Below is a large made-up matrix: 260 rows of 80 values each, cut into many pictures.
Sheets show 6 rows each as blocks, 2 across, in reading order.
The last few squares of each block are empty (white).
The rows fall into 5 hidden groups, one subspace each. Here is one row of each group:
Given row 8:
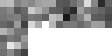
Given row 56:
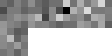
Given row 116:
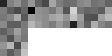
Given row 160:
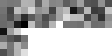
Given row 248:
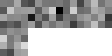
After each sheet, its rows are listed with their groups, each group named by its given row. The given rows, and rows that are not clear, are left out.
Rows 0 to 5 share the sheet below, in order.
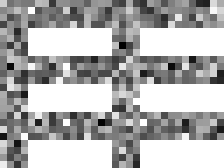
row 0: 116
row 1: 8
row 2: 160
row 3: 248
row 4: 116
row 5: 116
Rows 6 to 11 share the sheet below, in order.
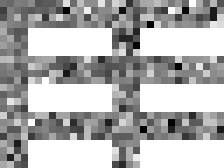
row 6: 56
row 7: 248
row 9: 56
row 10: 116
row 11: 248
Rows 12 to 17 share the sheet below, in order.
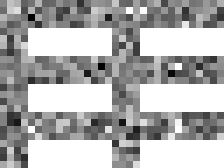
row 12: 248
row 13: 116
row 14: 8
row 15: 56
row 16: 248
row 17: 160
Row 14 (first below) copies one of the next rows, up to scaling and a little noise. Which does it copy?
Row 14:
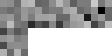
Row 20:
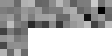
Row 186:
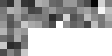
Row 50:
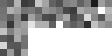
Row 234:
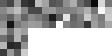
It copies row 20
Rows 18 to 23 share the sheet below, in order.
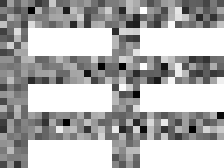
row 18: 116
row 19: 160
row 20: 8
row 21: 160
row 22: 56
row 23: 56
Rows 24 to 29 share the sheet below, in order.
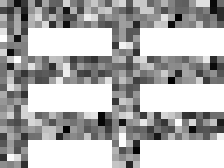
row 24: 56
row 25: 8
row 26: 160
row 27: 8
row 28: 8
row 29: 160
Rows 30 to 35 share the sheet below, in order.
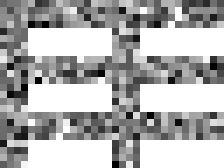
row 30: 8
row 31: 160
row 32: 248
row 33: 8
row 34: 160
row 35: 116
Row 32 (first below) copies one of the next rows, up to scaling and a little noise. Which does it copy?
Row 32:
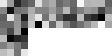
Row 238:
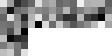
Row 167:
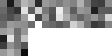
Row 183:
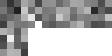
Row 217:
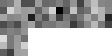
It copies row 238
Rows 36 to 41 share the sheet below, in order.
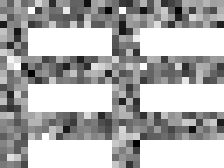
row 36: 116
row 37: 160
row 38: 248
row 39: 116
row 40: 8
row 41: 160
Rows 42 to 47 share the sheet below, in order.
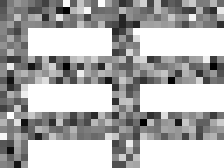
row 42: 56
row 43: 160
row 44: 160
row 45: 8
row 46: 248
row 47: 116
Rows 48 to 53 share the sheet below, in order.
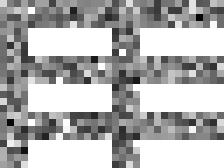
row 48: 116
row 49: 56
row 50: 8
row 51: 160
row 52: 160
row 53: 160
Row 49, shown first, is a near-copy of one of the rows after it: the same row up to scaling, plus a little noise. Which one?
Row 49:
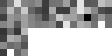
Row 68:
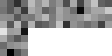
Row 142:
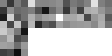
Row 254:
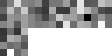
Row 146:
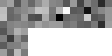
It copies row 254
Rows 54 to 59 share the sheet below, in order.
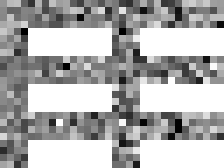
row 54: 160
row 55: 160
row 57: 8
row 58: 248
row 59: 160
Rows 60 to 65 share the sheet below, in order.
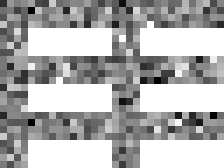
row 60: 116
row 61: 248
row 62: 160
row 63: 8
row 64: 116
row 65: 56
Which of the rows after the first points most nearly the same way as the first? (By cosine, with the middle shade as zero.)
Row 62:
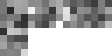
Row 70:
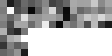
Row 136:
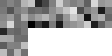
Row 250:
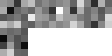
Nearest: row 250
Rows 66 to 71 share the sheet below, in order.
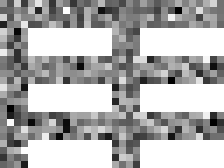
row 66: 116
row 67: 56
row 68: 56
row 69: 8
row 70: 160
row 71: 8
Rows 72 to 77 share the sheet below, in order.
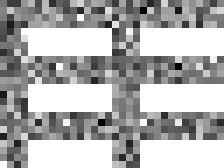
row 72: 160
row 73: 116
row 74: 248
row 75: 56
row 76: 116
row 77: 116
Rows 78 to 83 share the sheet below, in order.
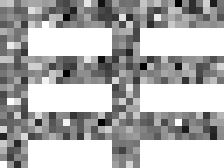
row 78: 8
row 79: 56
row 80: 8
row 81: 116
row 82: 116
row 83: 56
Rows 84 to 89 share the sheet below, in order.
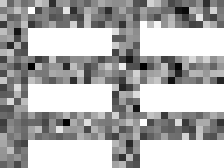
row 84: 116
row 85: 8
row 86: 116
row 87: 160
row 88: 56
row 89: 116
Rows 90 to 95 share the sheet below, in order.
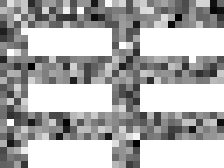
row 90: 56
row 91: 8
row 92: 116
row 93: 248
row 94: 160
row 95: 160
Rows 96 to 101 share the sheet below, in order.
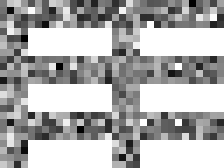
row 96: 160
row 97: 248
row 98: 248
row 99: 56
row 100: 160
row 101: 116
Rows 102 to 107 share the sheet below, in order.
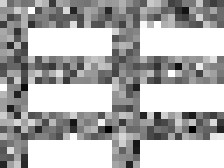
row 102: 116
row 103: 8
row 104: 56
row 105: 56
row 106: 116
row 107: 160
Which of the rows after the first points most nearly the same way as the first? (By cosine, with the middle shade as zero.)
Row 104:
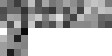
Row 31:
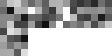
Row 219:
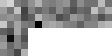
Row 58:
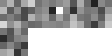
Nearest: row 219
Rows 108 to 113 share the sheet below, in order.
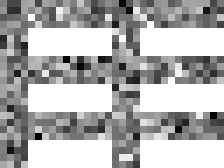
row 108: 248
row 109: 248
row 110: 56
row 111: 160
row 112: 248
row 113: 8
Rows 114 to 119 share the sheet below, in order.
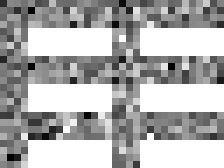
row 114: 116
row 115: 248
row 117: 248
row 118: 8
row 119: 248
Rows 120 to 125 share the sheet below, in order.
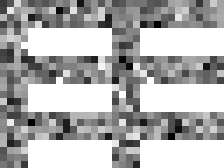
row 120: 248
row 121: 8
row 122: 8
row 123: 248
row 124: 160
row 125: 160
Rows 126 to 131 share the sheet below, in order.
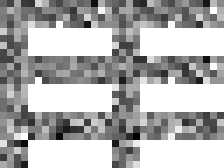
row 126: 8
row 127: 8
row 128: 248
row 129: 8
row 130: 160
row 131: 160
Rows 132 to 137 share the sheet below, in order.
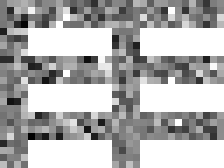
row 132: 160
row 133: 248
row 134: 8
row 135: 8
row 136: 8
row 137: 56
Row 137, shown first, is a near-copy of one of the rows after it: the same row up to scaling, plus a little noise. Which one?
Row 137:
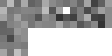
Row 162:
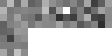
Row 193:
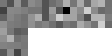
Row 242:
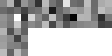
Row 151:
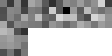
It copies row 162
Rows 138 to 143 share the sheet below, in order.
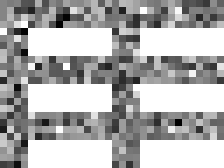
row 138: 160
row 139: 160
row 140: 116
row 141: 160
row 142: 56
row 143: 56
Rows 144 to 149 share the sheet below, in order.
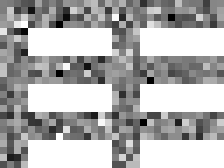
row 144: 160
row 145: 56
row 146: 56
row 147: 248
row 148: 8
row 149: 116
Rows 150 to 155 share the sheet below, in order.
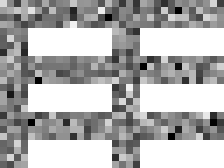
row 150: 116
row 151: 56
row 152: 248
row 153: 116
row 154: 116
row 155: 8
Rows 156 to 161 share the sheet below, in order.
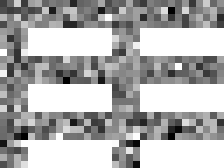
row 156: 116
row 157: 248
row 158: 56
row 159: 56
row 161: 160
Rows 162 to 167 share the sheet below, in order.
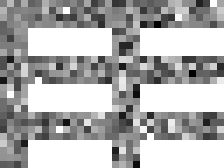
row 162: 56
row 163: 8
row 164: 248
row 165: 160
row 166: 56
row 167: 248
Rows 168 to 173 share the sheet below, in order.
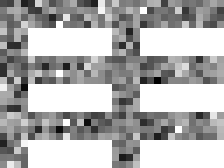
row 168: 8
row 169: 116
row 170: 56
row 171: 8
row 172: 56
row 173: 8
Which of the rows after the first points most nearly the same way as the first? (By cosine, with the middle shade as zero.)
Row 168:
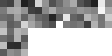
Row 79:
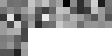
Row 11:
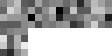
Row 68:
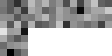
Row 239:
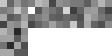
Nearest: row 11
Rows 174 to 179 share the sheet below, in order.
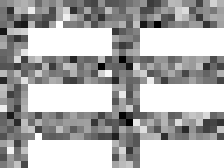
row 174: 160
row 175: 8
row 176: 116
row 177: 248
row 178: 248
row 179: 248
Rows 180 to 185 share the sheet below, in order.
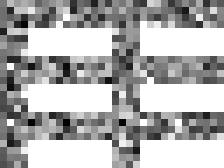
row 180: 160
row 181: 8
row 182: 160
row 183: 248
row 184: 160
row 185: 160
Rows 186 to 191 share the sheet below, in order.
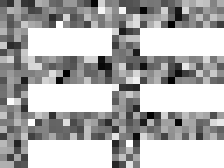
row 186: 8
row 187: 160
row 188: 8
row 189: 160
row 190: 116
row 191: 116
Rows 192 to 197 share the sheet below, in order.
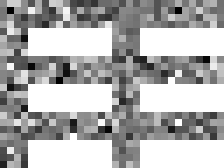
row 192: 160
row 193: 56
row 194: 160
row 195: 8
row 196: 116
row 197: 56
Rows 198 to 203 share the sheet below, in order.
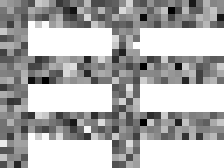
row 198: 8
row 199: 248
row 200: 8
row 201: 116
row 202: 8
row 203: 116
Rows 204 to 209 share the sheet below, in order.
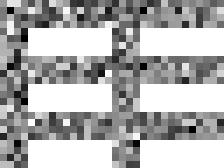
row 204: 160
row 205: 116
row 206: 248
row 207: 116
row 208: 116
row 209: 160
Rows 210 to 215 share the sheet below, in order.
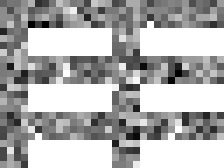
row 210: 8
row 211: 248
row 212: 160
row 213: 160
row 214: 248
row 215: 160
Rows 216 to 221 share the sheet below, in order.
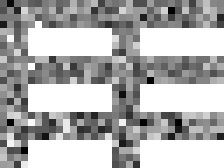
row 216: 248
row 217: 248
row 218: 116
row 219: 248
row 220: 160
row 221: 160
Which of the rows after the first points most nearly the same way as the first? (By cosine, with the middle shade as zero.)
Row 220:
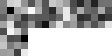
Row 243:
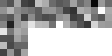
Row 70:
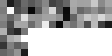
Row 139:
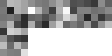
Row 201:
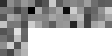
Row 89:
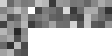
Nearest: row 139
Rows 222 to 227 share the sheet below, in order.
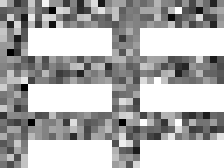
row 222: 56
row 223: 56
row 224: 160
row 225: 8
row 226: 116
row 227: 160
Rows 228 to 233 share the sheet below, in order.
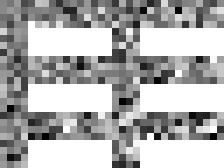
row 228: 8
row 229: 116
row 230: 56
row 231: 8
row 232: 8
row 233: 248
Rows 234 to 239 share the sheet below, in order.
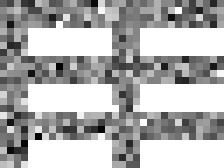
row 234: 8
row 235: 56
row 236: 248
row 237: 116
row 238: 248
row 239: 116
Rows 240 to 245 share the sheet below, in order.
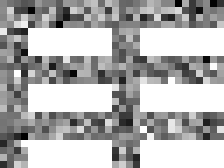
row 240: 160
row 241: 56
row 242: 56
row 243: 8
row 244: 160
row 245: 248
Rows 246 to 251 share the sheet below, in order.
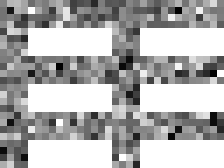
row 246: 160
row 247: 56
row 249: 248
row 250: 248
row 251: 8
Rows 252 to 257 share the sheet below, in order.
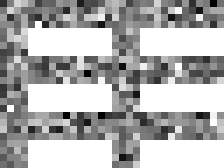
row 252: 248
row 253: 56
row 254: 56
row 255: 160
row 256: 56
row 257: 8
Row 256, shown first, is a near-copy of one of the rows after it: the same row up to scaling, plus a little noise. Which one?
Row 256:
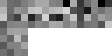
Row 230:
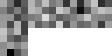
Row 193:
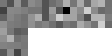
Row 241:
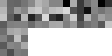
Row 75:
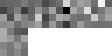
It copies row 241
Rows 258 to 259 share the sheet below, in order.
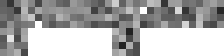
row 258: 248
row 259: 116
